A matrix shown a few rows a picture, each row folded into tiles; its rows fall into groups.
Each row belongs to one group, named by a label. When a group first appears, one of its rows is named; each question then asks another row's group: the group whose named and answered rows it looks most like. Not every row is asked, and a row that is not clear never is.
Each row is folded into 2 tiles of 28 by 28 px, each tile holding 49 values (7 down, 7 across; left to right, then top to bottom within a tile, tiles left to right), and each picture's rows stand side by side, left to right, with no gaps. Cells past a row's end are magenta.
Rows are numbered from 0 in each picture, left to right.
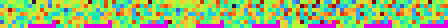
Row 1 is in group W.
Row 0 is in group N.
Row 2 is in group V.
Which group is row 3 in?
W
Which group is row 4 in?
V
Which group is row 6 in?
V
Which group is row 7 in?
V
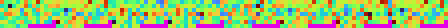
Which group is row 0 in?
V
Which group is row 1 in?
W
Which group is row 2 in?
N
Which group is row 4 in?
V
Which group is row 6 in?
W
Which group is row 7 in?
W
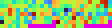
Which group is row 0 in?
N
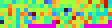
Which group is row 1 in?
W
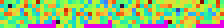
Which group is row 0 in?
V
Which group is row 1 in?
N
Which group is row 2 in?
V
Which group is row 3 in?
W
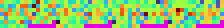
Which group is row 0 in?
V
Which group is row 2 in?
N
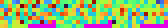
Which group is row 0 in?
V
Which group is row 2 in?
N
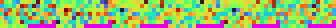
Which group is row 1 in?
N
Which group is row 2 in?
W
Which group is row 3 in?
N
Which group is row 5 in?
V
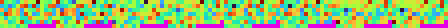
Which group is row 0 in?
V
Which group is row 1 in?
V
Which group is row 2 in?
N
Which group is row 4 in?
V
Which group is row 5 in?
V
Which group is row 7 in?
W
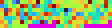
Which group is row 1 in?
W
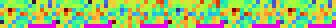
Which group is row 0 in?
N
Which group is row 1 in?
N
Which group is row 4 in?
N
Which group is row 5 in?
N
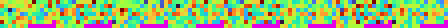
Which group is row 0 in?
W
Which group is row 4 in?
V
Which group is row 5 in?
N
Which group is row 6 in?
V
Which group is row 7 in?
N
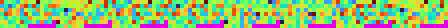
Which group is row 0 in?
V
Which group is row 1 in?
W
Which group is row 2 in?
V
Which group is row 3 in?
V
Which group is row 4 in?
N
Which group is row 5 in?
N
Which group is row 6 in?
V
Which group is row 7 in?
W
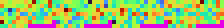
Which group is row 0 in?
W
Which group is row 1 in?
N
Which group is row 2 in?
N
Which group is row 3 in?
W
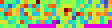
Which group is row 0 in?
V
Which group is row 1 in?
N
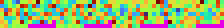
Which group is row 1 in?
V
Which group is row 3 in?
W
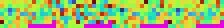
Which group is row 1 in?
V
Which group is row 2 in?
W
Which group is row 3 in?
W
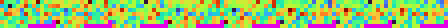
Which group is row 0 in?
V
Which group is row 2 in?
N
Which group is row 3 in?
W
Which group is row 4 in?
W
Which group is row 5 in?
N
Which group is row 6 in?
N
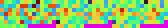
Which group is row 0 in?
V
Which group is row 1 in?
N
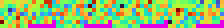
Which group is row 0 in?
W
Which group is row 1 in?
V
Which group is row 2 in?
V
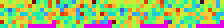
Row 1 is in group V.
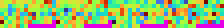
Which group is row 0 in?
W
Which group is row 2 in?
N
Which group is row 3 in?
V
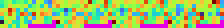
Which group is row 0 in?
N
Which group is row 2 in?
W
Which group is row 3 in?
W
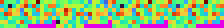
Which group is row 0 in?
V
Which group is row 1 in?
N
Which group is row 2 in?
V
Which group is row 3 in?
V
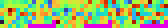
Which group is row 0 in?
N
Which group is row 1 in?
W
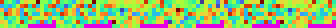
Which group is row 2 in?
W
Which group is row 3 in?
N
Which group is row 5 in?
W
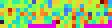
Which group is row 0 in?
N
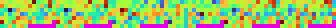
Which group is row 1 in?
W
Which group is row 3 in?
N
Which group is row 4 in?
W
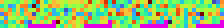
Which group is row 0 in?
V
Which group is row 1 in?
W
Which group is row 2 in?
V
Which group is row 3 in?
N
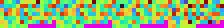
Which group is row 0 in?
V
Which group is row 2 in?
V
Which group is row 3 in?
V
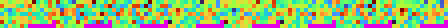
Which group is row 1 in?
V
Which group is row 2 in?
V
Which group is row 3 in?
N
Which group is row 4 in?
W
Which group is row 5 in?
N
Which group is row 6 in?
V
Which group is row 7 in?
N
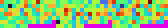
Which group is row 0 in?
V
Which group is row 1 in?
N
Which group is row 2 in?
V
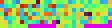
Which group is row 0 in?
V
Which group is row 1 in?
N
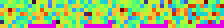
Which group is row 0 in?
N
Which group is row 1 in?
N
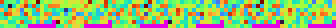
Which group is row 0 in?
V
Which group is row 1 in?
W
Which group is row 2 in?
V
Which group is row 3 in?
N
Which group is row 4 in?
V
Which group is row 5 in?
N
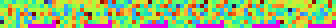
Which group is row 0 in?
N
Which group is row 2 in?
V
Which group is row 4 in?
V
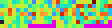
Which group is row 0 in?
N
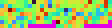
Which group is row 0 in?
N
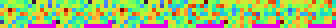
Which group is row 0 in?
N
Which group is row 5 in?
W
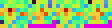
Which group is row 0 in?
N
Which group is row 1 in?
N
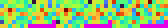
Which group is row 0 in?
N
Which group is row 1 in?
N
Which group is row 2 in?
V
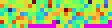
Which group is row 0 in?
W
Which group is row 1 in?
N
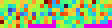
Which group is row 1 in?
V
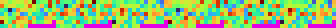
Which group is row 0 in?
W
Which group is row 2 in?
N
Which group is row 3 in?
W
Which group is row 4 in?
V
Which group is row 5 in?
N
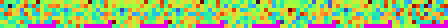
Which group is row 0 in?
V
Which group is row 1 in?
W
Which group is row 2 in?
W
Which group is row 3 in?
W
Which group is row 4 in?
N
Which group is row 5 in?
N
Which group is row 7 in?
V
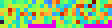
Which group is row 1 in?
V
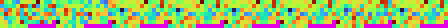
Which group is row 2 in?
W
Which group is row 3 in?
W
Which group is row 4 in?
W
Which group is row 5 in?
W
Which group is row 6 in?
W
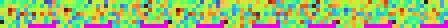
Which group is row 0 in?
N
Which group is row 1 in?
N
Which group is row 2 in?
V
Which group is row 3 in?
N
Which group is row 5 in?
V
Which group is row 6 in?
W
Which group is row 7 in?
N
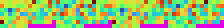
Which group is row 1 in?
V
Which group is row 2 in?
W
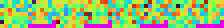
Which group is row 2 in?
V
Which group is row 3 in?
V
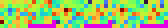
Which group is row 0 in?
W
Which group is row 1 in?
N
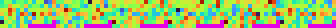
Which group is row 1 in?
N
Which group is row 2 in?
W
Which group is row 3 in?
W
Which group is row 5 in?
N
